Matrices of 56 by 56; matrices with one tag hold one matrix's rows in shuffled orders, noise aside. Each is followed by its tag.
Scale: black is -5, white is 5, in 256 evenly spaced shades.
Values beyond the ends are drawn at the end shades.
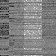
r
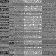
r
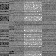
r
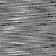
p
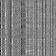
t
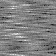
p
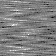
p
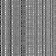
t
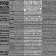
r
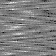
p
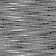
p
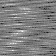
p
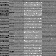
r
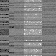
r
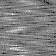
p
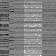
r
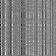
t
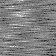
p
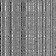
t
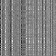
t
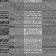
r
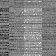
r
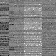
r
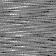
p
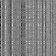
t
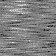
p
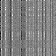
t
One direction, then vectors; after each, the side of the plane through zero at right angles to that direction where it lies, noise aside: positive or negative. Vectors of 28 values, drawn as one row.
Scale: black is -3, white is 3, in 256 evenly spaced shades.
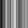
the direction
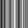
positive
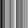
positive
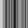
negative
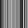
positive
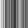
negative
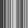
positive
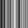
positive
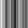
negative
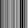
positive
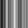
positive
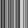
positive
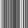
negative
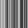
negative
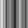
negative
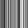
positive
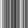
negative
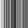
negative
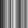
positive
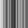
negative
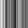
negative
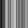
positive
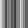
negative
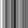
negative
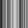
positive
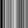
positive
